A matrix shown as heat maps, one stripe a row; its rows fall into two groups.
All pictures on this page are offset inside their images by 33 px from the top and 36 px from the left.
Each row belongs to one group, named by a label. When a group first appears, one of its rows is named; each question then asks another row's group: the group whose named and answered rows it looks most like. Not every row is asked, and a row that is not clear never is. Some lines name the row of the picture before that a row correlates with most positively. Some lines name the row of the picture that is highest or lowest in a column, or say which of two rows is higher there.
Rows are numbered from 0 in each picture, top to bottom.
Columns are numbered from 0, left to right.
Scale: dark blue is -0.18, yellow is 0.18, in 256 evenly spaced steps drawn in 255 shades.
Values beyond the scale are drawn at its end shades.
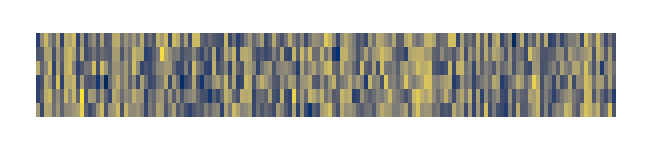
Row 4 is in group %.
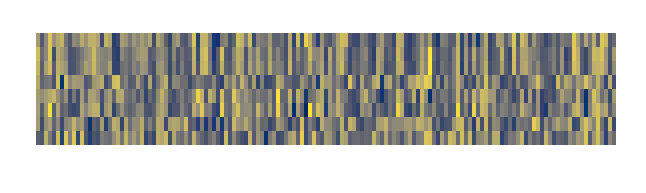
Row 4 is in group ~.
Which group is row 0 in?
~
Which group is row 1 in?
~
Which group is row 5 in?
~
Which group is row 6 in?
%
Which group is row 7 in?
%
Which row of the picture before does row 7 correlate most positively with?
0
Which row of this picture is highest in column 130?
3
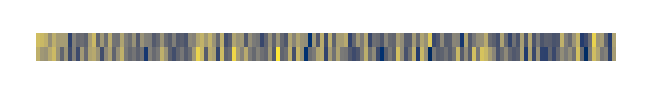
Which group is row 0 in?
~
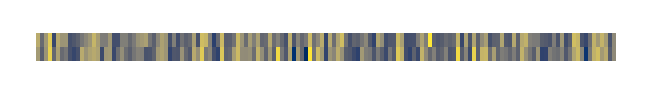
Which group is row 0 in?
~
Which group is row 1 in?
~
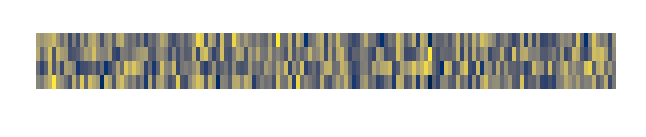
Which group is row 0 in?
~
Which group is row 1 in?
~
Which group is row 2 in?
%
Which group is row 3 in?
~
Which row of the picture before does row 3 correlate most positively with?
1
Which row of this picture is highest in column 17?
3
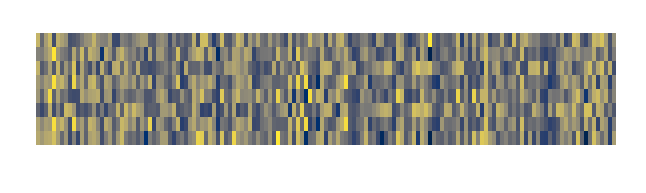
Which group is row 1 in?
~
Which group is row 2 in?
%
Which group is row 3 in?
~
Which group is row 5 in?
%
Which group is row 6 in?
~
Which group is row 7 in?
~
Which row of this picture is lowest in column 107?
2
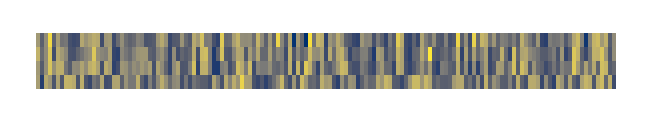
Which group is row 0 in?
~
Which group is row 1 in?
~
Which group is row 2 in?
~
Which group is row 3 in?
%
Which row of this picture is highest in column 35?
2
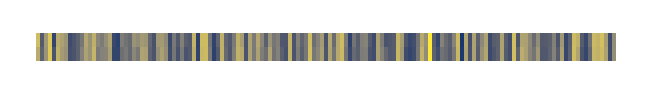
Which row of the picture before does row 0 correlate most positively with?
1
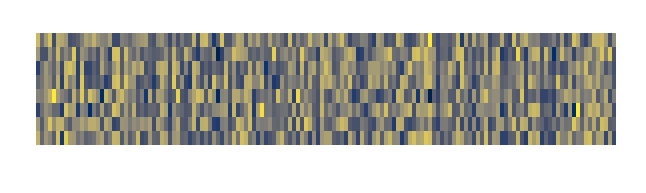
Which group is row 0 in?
~
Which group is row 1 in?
%
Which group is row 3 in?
%
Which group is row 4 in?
~
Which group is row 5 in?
%
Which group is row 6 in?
~
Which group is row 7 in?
%
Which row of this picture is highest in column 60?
4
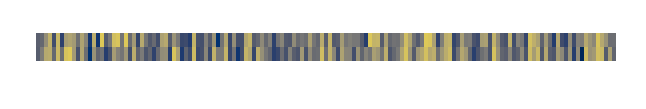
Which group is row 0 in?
%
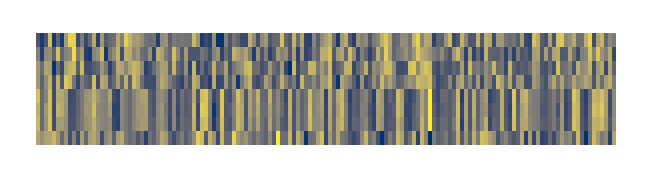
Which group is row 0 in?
%
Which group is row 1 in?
%
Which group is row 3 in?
%
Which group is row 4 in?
~
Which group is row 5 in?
~
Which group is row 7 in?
~
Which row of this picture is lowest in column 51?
0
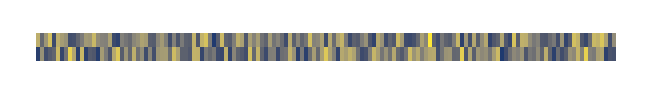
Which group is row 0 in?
~
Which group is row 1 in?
%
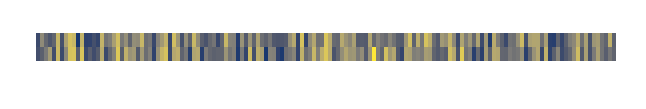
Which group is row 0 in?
%
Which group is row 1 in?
%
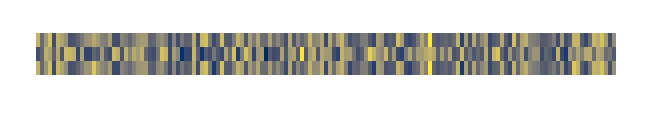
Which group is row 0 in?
~
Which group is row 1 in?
%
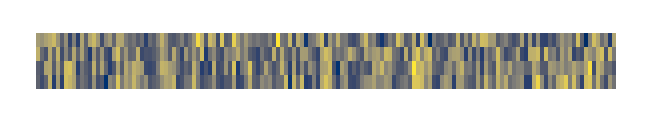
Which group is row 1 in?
%
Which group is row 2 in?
%
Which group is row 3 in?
%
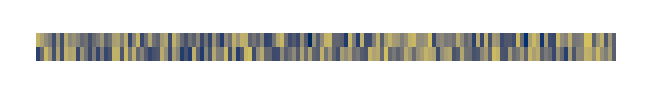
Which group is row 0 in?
%
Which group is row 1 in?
%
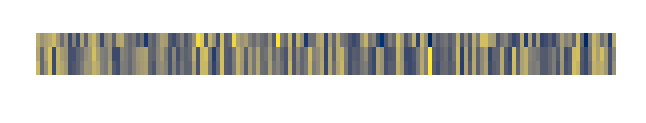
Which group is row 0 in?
~
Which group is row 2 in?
~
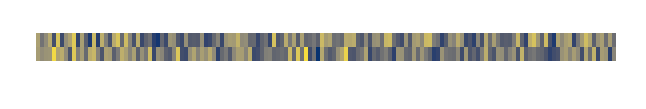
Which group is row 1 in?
~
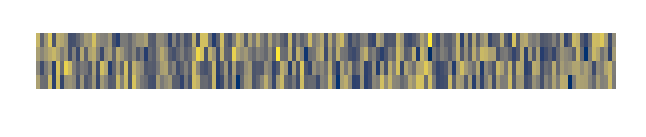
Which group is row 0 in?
~
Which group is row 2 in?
%
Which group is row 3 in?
%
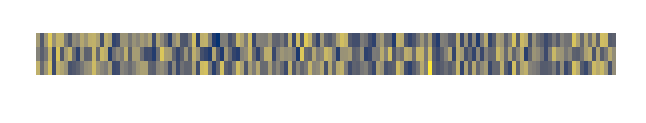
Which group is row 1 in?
%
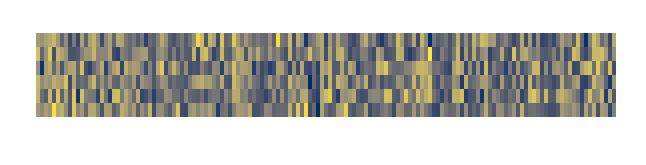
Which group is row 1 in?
~
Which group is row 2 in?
%
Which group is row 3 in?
~
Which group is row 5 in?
~
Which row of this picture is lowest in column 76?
0
